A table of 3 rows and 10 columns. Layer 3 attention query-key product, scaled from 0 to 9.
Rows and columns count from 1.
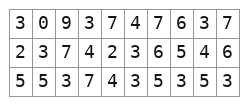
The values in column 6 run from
3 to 4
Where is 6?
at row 1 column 8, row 2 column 7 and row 2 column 10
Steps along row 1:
down up down up down up down down up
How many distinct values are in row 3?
4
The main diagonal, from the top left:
3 3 3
